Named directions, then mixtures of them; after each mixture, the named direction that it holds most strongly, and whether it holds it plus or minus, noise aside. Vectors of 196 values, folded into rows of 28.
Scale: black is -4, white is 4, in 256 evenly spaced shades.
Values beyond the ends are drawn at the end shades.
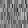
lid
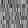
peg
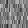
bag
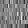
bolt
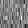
bolt, plus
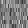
peg, minus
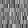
bag, plus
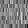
bolt, plus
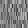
lid, plus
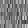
bolt, minus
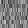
peg, plus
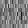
bolt, minus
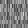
lid, plus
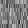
bag, plus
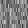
peg, plus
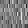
bolt, plus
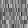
peg, minus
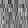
peg, plus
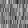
bag, minus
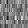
bag, plus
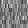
peg, minus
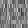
lid, minus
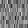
peg, plus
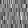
peg, minus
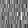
bolt, plus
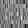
bolt, plus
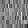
bolt, plus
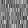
peg, plus
